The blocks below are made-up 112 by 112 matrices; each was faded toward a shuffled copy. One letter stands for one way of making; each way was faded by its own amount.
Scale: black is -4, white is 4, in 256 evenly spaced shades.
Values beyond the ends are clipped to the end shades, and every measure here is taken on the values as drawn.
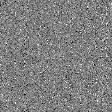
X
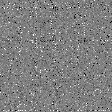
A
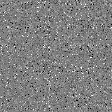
A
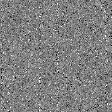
X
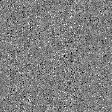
X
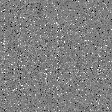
A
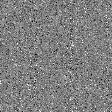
X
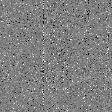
A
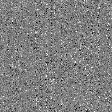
X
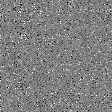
A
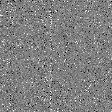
A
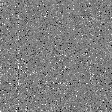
A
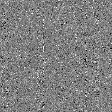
X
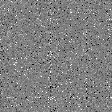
A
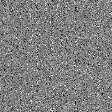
X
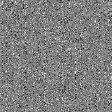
X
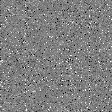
A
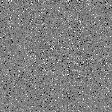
A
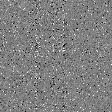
A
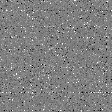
A
